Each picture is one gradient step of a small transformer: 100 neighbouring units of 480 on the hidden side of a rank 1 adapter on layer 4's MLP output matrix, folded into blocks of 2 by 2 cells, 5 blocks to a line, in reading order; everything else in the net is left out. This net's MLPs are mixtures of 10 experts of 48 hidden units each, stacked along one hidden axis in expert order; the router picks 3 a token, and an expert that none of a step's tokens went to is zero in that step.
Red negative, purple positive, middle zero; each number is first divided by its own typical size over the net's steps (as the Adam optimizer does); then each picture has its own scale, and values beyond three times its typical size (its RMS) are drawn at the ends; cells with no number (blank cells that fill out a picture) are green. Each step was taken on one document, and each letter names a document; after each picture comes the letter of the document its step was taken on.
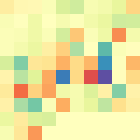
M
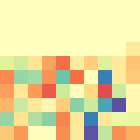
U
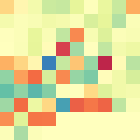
M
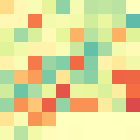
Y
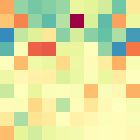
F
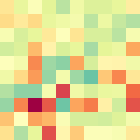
Y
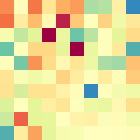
F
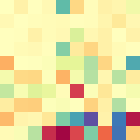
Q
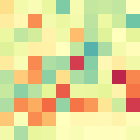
Y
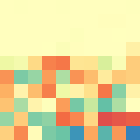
U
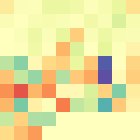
M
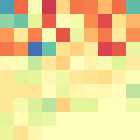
F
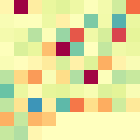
M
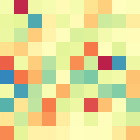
Y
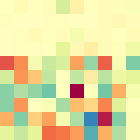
Q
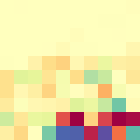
U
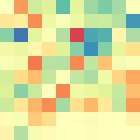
Y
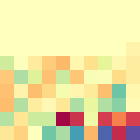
U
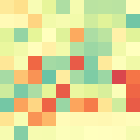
Y
